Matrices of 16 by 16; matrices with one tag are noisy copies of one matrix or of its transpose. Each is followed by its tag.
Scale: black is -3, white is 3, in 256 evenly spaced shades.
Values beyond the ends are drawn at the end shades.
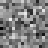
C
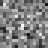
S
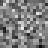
S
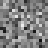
S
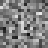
S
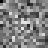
S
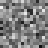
C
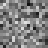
S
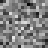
S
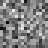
S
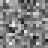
C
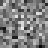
S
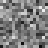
C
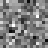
C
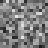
S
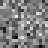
S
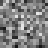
S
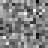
C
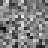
S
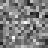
S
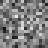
S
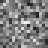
S
